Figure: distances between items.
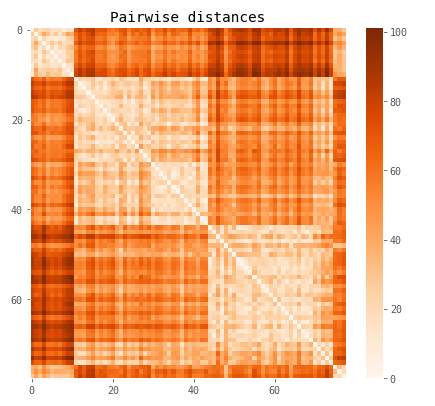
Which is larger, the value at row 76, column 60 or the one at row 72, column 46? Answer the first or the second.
the second
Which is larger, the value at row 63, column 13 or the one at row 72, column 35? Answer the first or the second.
the first
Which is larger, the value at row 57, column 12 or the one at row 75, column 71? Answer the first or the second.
the second
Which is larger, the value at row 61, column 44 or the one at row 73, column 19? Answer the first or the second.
the second
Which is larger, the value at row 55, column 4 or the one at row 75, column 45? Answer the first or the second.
the first
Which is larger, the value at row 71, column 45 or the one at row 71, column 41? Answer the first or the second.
the second
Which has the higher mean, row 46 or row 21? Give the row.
46
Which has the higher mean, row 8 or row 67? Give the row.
8
